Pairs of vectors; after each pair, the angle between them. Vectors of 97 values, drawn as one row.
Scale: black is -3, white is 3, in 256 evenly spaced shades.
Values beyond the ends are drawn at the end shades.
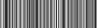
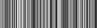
partly aligned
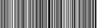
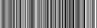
partly opposed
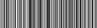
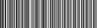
nearly opposite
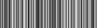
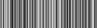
nearly opposite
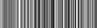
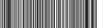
orthogonal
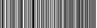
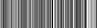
orthogonal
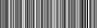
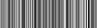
nearly opposite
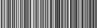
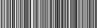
nearly parallel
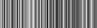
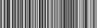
orthogonal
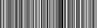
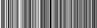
orthogonal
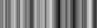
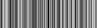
orthogonal
